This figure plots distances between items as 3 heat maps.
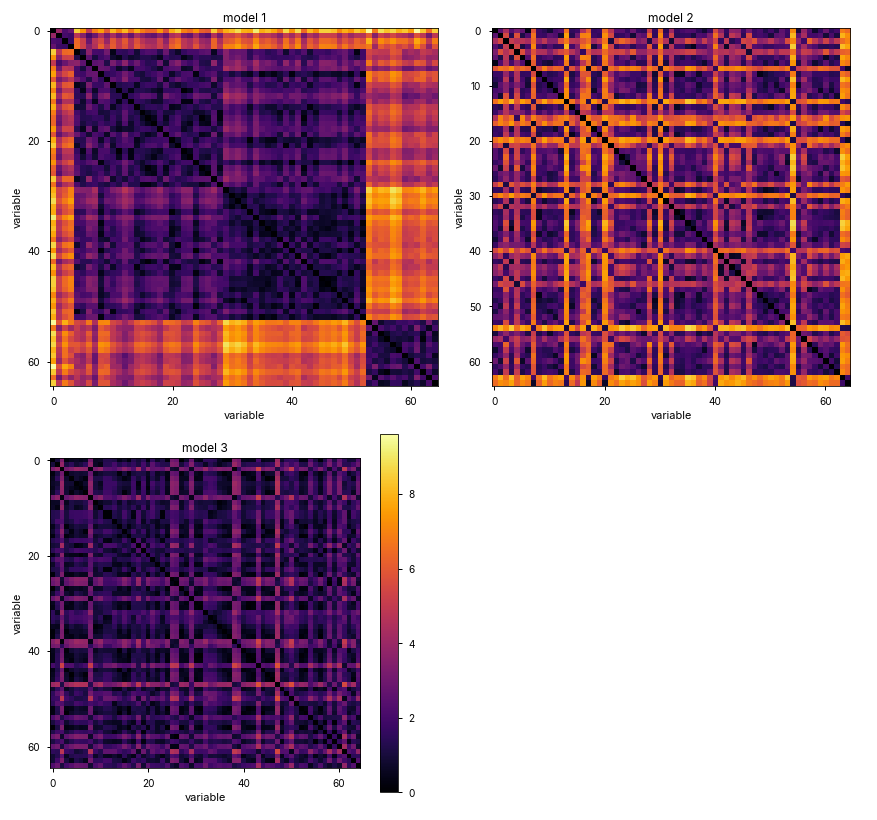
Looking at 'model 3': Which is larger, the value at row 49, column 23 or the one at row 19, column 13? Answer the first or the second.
the first
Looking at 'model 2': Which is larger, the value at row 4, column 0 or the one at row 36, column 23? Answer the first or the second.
the first
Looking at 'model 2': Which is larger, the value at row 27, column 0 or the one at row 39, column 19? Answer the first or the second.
the second
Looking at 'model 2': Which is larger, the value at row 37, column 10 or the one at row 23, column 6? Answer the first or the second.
the second
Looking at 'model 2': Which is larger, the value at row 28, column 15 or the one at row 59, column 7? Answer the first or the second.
the second
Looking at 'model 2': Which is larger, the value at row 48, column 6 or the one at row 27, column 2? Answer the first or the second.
the second
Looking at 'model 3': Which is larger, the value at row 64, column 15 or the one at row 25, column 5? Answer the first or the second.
the second
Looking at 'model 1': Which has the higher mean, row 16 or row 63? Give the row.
63
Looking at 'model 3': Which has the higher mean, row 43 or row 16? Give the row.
43
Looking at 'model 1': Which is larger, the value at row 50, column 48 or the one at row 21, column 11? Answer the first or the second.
the second
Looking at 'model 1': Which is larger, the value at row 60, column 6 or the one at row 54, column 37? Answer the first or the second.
the second
